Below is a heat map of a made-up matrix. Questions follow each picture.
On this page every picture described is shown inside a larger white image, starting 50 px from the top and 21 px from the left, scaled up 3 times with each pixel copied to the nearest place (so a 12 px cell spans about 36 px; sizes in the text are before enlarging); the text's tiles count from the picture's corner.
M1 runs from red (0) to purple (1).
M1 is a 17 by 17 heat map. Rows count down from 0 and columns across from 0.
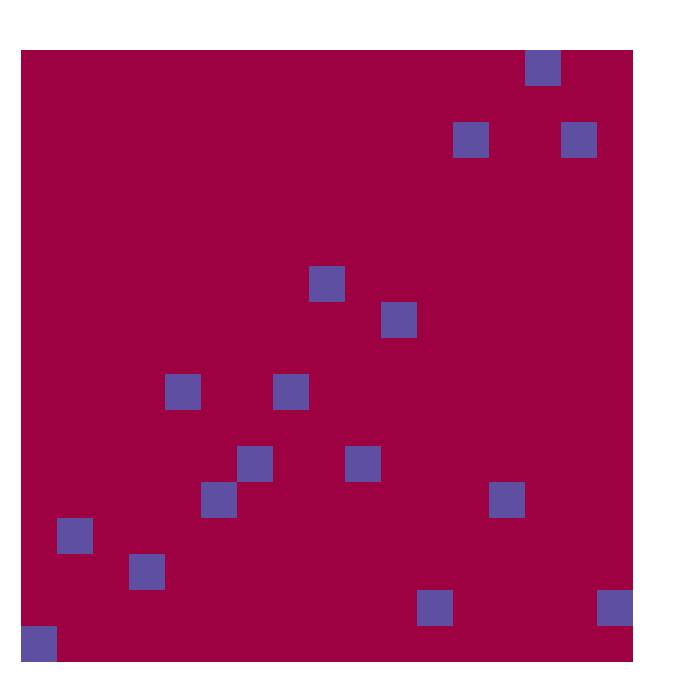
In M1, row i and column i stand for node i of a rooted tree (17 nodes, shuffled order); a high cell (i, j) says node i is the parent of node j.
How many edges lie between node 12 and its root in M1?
1
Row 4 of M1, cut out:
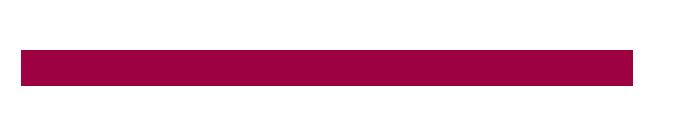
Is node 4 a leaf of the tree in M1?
yes
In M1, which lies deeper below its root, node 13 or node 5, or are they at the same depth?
the same depth
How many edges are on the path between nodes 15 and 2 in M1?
1
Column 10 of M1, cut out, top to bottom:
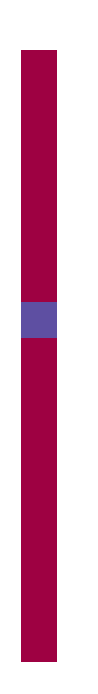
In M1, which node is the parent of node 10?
7
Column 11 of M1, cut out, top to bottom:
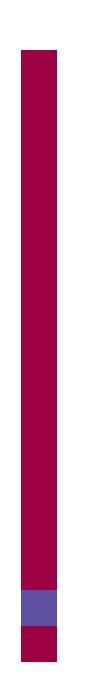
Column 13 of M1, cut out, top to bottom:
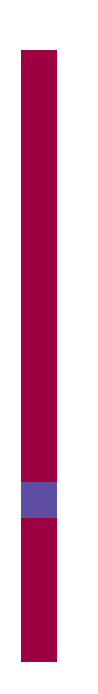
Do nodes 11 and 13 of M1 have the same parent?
no
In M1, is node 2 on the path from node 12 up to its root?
yes
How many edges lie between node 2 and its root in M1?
0
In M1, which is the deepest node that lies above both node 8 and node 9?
11
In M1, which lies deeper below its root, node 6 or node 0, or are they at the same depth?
the same depth
